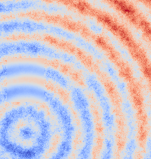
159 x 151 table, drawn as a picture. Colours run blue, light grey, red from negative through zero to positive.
Ninth with the lowest average: bottom left. Ninth with the highest average: top right. Odd patch: calmer, in the middle left. Mirror symmetry: none. Calmest part: middle left. Slope: up to the top right. Rings: centred on the bottom left.
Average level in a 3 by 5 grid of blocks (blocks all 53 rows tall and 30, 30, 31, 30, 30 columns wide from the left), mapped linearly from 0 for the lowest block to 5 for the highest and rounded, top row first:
12445 / 12234 / 01123
